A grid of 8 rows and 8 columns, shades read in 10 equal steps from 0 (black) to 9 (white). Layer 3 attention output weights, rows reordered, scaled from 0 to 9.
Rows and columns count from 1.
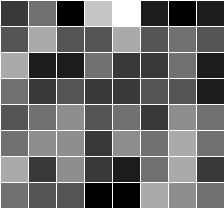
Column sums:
32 27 25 23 29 25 33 20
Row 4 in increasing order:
1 2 2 2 3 3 3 4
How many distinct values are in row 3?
4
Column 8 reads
1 3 1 1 4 4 2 4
